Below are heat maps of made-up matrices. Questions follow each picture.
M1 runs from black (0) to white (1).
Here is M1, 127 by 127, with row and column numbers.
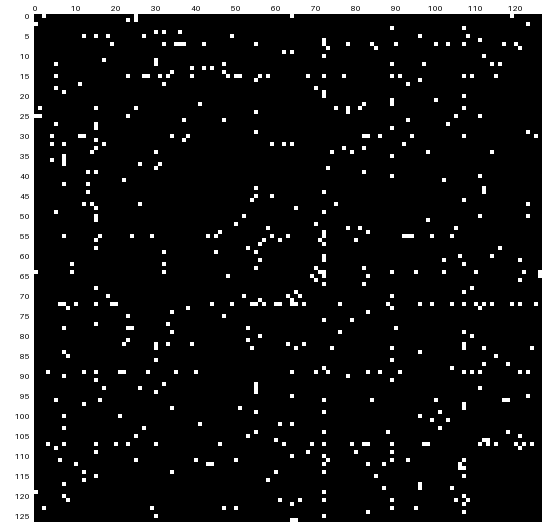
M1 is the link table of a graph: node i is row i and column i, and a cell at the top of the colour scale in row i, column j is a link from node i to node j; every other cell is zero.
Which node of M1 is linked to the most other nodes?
node 72
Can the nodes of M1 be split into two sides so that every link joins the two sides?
no
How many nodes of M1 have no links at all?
0
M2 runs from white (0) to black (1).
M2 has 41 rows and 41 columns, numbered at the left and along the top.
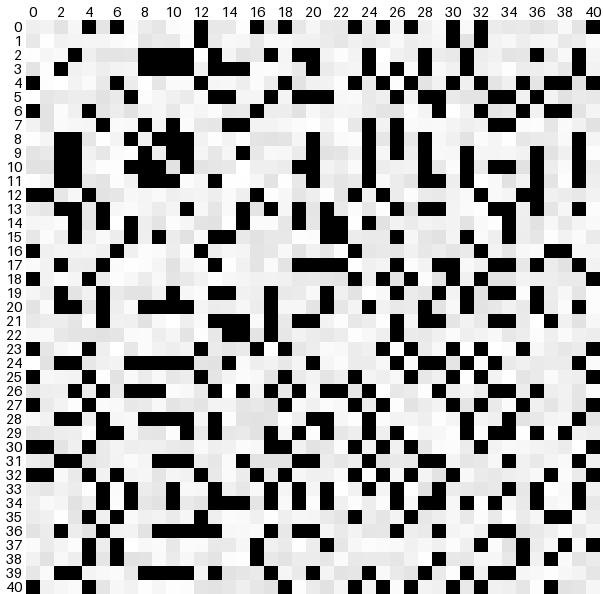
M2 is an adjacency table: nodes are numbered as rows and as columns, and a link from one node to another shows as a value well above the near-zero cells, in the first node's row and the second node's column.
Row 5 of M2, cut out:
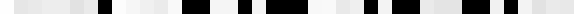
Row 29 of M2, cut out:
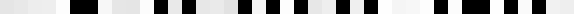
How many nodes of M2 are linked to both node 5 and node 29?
8
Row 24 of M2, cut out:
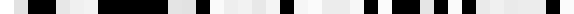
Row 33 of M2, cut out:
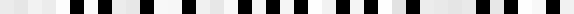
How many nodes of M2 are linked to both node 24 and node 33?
5
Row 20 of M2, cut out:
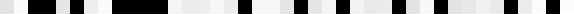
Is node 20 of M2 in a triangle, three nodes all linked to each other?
yes
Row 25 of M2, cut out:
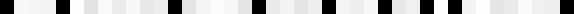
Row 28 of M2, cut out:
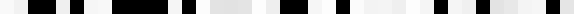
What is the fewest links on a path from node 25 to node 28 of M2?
4
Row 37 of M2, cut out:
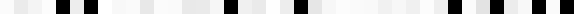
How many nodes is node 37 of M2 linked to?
8
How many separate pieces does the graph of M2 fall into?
1
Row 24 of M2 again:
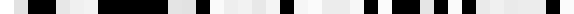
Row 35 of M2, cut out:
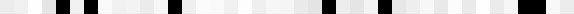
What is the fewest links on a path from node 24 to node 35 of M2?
3
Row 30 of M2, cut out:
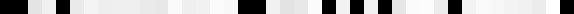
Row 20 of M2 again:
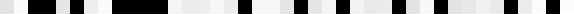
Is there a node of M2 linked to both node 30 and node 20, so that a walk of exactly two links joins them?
yes
